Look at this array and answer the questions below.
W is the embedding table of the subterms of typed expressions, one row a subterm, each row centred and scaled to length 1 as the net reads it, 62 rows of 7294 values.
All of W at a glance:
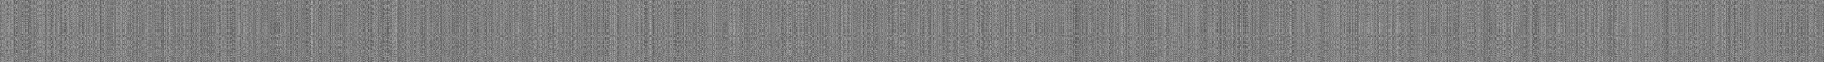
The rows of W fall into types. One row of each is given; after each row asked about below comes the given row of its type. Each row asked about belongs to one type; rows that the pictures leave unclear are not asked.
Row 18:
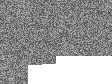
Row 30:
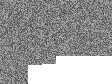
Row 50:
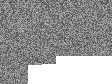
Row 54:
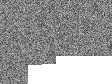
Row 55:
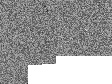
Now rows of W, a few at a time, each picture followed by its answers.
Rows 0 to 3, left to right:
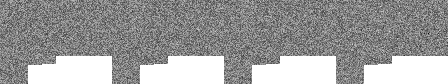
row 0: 30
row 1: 50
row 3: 50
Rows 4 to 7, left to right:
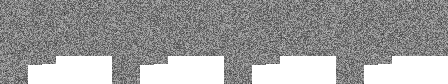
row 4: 18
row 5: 54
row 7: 30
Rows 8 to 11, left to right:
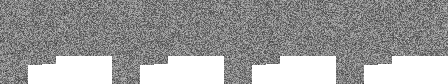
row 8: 18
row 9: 18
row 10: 55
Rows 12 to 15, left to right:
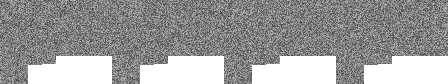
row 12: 30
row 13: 18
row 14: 18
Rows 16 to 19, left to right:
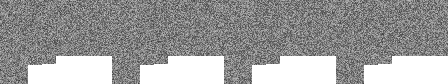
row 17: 54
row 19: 30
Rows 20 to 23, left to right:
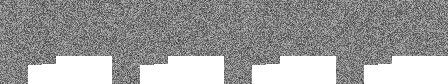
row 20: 55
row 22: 50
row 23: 30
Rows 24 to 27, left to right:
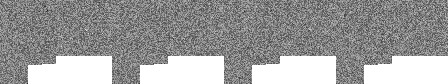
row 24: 55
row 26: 50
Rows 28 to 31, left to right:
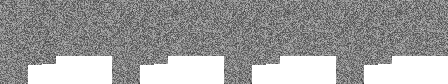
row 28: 55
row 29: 30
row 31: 30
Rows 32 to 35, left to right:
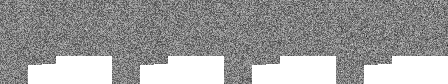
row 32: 50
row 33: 55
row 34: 55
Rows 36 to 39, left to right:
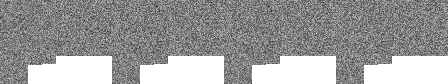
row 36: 18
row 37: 55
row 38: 55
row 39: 55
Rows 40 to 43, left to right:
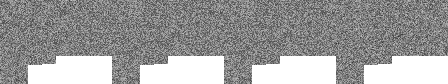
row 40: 30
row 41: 18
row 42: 18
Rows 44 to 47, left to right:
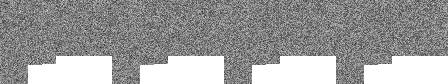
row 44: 30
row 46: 54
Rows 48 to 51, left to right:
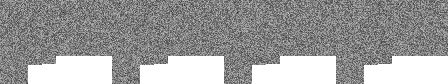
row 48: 30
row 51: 55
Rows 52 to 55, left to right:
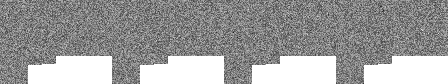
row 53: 55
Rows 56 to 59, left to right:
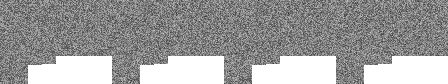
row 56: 54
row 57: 18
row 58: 18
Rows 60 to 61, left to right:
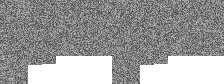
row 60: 18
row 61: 30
